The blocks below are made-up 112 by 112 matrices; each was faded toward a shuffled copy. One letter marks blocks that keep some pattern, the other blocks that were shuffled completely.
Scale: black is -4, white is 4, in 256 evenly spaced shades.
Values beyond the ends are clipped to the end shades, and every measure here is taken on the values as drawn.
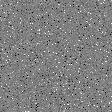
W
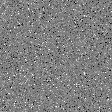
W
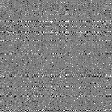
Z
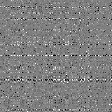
Z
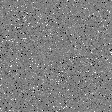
W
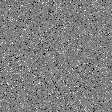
W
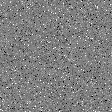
W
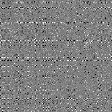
Z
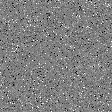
W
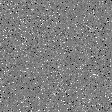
W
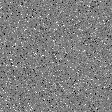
W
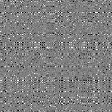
Z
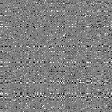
Z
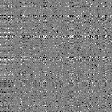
Z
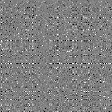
Z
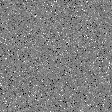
W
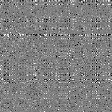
Z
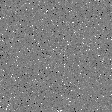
W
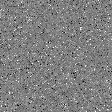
W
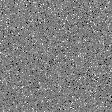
W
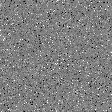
W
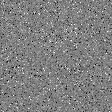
W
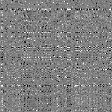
Z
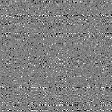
Z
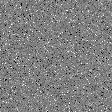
W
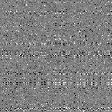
Z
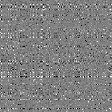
Z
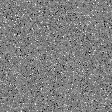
W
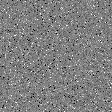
W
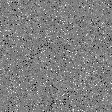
W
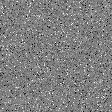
W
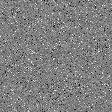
W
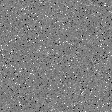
W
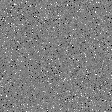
W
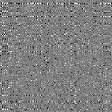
Z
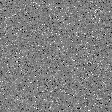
W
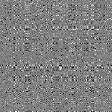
Z
